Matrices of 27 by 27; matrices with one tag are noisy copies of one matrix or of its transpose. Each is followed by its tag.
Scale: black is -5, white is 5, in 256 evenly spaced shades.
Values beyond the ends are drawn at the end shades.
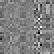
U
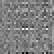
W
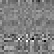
U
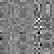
U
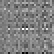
W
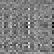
W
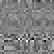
U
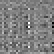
W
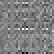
W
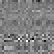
U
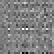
W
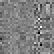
U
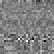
U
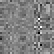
U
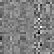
U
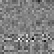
U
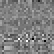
U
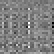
W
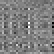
W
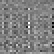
W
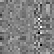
U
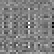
W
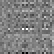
W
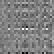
W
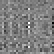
W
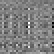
W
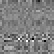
U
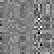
U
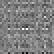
W
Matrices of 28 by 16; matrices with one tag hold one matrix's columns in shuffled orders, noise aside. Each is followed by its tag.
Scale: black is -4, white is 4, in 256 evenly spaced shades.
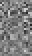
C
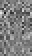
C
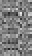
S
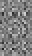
S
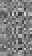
S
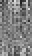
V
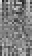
V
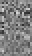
C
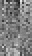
V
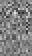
C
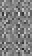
S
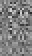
C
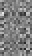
S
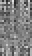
V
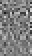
C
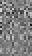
C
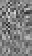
C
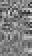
C
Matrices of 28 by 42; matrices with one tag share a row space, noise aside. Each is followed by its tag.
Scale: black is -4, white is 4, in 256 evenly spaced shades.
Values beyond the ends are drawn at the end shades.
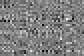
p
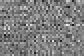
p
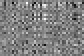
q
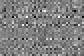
q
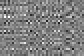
p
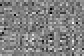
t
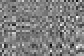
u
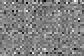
q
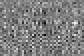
q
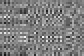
p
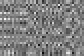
p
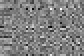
t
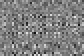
q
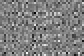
q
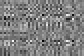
p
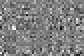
u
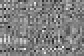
p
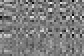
t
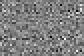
u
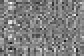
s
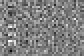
s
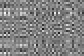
p
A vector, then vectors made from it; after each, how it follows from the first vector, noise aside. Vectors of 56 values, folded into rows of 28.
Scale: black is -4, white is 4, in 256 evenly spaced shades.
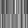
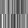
wrapped around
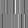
partly zeroed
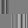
partly zeroed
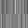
shrunk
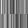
wrapped around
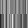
reversed
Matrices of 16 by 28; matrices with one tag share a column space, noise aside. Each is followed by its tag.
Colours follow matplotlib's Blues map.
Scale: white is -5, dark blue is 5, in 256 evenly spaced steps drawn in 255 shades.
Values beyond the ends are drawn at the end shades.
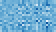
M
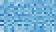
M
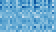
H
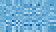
M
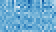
H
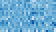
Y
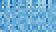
H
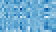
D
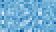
Y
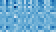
H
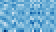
Y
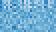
H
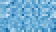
D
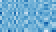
Y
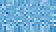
M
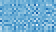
M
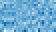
Y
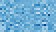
M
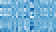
D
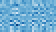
M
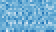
Y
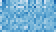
H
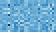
M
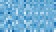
Y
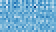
H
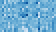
D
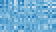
H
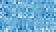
D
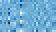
Y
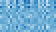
H
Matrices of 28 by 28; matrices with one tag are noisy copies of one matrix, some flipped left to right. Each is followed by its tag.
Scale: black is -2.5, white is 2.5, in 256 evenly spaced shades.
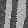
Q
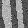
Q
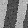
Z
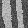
Q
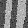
Q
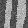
Q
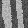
Q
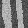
Q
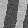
Z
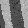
Z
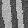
Q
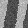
Z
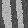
Q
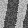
Z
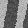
Z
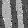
Q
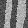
Q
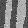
Q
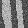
Q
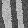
Q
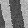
Z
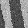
Z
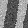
Z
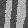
Q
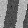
Z
